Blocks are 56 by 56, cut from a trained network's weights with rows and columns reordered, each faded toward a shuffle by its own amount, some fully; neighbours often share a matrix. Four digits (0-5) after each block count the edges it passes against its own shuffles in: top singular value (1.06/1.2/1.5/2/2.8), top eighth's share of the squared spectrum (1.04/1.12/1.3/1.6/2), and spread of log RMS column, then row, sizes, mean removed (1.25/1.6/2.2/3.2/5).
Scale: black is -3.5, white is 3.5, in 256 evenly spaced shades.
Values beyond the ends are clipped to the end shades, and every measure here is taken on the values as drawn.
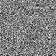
3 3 0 1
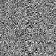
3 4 2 2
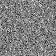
0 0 0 0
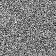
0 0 0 0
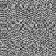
4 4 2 2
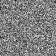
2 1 0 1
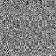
4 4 2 2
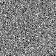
1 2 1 0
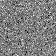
0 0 0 0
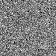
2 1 0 0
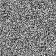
0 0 0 0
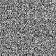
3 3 0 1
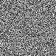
2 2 0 0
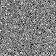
2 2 1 0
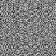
4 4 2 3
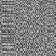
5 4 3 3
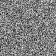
2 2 0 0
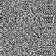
4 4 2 2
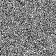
0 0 0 0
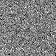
1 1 0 0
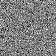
2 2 0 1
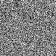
2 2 0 0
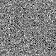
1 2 0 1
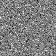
1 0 0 0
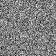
3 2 0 0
